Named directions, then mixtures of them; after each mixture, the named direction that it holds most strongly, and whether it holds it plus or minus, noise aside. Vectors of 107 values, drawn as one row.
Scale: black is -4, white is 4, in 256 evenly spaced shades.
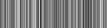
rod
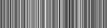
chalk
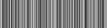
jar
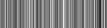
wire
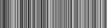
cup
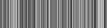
cup, plus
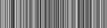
rod, plus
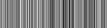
wire, minus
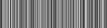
jar, minus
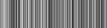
cup, minus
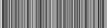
jar, plus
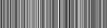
chalk, plus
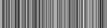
rod, minus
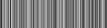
jar, minus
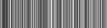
jar, plus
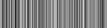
jar, plus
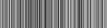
chalk, minus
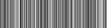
rod, plus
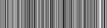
wire, minus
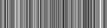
rod, plus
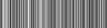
jar, minus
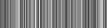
rod, plus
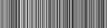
cup, minus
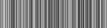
cup, minus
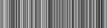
cup, minus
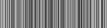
chalk, minus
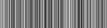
chalk, minus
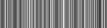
wire, plus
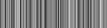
rod, plus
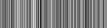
rod, plus
